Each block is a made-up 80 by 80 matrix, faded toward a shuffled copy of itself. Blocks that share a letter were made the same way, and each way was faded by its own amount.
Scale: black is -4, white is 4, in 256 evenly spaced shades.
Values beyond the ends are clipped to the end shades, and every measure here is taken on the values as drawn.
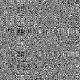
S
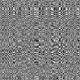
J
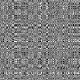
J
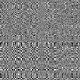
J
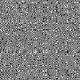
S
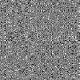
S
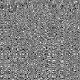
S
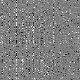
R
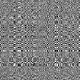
J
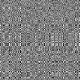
J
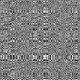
J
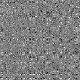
S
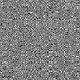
S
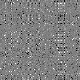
R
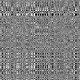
J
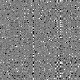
R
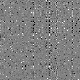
R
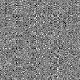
S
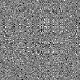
S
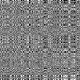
J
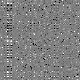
R
